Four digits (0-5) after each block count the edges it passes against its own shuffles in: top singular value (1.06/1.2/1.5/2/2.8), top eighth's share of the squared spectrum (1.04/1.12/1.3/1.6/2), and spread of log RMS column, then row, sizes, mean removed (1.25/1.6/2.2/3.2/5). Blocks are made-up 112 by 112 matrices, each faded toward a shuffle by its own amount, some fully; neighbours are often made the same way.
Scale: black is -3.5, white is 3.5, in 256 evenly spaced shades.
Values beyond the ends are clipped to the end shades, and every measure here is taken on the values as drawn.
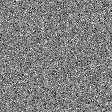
0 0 0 0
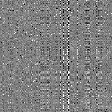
5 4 3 2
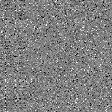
4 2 1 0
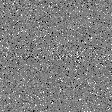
1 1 0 1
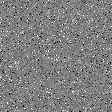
0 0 0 0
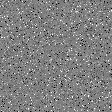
0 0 0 0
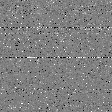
3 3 0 2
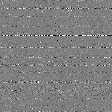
4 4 0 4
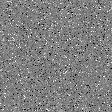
0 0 0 0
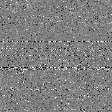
3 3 0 3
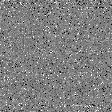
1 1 0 1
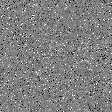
0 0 0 0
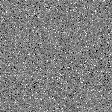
2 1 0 0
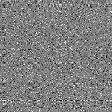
4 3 1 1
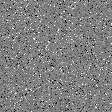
0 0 0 0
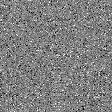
3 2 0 1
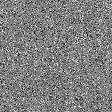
3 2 0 0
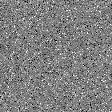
1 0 0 0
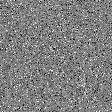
2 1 0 0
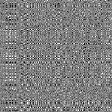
5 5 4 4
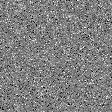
3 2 0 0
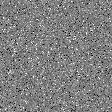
0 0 0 0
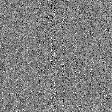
1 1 3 0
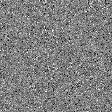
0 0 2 0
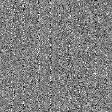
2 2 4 0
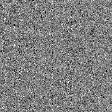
1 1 3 0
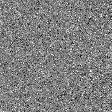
0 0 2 0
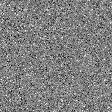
0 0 1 0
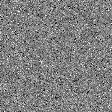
0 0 1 0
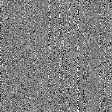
1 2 4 0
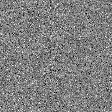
0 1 2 0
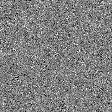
0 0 1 0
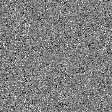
0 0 2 0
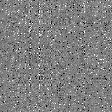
4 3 2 1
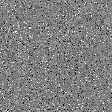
3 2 1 1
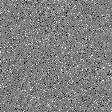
2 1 0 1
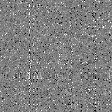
4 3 2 1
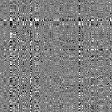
5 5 4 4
